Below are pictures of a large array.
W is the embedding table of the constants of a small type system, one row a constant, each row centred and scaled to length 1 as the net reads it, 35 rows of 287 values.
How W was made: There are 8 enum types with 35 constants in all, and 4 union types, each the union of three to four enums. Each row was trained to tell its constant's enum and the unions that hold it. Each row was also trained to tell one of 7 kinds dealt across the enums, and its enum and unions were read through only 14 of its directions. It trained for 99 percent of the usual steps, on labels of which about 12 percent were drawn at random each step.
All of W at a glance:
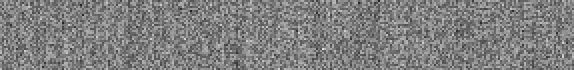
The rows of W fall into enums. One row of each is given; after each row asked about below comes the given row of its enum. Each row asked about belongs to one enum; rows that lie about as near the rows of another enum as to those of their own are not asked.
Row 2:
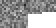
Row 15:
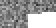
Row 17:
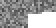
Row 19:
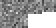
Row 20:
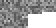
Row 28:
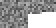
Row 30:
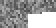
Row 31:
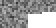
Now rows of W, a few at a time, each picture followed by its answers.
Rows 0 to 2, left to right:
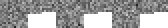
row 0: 15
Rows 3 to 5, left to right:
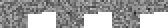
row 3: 17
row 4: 20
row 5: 15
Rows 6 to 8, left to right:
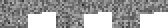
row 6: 17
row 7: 31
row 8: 2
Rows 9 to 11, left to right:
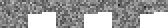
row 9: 15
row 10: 28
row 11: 30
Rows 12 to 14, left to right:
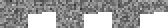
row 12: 28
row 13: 2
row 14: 30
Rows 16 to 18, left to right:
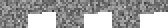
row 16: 28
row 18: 15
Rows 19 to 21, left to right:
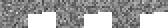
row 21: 17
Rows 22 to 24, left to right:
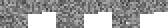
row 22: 31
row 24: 30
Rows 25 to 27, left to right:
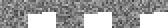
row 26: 19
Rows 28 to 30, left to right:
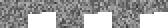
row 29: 17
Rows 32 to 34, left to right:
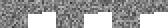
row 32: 19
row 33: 28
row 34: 2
